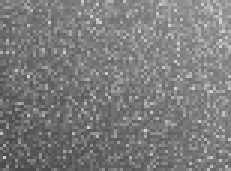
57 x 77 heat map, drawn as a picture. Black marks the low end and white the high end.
Grain: fine. Ninth with the lowest average: bottom left. Ninth with the highest average: top right. Slope: up to the top right. Stripes: none.
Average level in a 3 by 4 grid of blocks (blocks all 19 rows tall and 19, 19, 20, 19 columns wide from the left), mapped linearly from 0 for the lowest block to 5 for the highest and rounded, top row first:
2345
1234
0123
